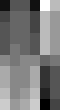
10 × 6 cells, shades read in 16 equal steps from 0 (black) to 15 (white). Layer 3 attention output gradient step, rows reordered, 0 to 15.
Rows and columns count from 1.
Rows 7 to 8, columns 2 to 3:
8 8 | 8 8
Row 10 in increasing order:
0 4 9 10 12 12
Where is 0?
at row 10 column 5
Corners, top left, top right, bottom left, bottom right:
1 11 12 4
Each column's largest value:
12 9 10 12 15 11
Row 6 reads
8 7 8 8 6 7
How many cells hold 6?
8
